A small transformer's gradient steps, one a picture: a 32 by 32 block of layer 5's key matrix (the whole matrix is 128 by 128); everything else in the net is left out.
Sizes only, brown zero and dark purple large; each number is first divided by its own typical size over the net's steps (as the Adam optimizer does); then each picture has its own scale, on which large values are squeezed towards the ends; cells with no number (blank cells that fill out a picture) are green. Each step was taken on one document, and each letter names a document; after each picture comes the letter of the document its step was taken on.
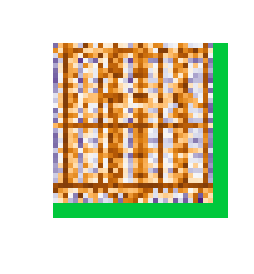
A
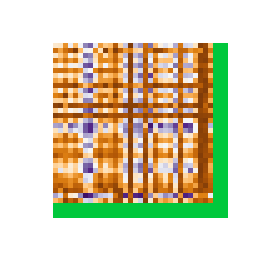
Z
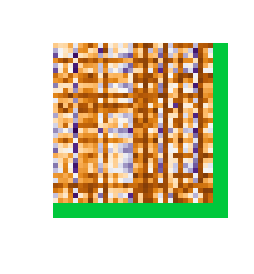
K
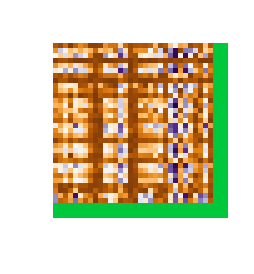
K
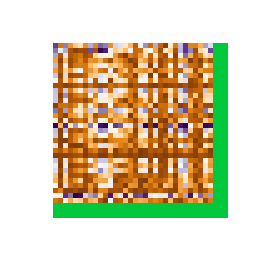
Z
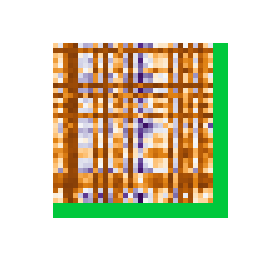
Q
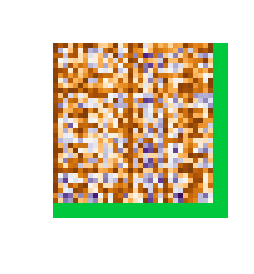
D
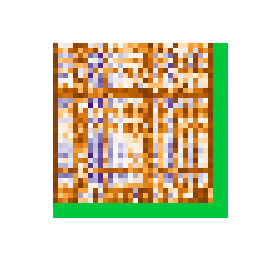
D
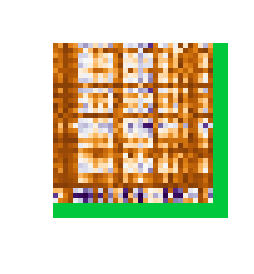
Q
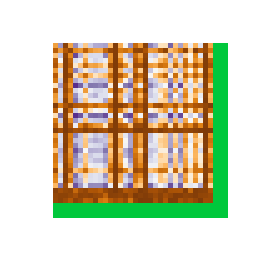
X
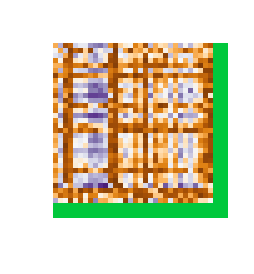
X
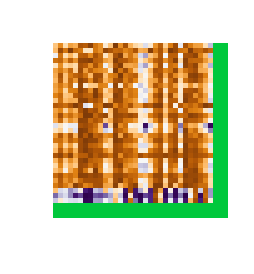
Z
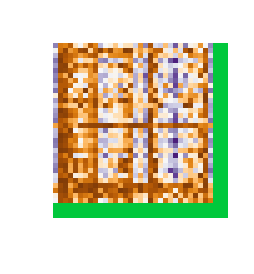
A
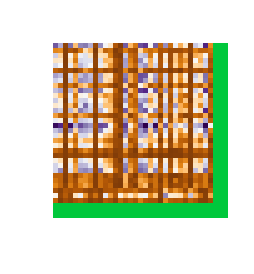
Q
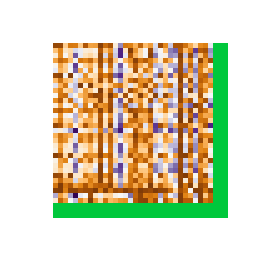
K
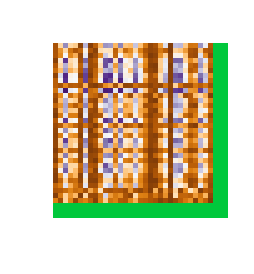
A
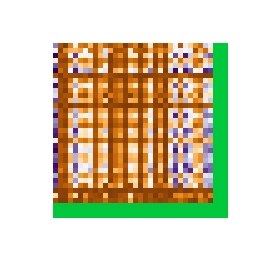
K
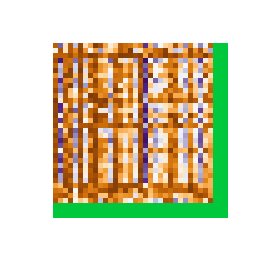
A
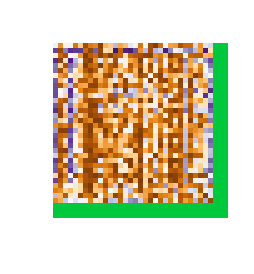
A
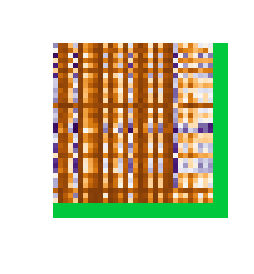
K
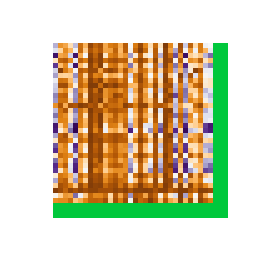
K
